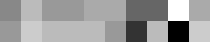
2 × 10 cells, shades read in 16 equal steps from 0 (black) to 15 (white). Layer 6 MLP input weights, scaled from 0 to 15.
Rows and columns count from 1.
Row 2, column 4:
11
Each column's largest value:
9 12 11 11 11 10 6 11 15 12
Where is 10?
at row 1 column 5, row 1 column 6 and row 1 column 10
